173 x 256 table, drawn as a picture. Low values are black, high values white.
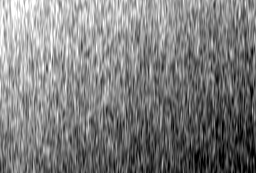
The grain runs up and down. Neither half mirrors the other. There is an overall slope up to the top left. The bottom right is the ninth with the lowest average. The ninth with the highest average is the top left.
